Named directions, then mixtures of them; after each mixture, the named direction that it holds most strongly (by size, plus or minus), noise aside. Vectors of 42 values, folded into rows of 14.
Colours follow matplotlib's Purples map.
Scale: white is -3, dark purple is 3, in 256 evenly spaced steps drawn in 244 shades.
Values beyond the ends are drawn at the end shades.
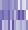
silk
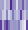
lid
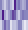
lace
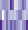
lace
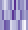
lace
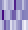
lace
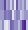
lid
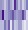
lace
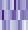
lace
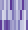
lid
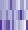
lid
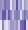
lid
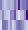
silk
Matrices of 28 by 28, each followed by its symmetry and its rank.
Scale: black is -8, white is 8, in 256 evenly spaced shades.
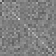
symmetric, rank five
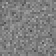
symmetric, full rank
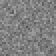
symmetric, full rank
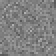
symmetric, full rank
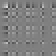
symmetric, rank one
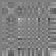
symmetric, rank two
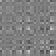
symmetric, rank two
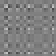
symmetric, rank one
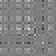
symmetric, rank two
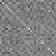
symmetric, rank five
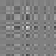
symmetric, rank one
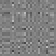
neither, rank three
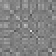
symmetric, rank five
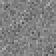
symmetric, full rank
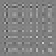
symmetric, rank two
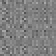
neither, rank three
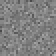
symmetric, full rank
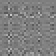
neither, rank three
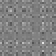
symmetric, rank two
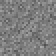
symmetric, full rank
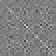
symmetric, rank five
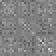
symmetric, rank five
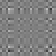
symmetric, rank one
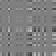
symmetric, rank one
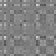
symmetric, rank two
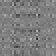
neither, rank three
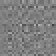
neither, rank three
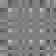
symmetric, rank one
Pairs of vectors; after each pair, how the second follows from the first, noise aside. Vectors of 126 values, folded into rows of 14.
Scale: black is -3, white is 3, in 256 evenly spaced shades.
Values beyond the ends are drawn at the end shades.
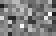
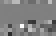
partly zeroed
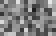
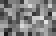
wrapped around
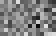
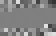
partly zeroed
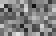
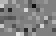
partly zeroed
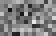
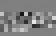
partly zeroed
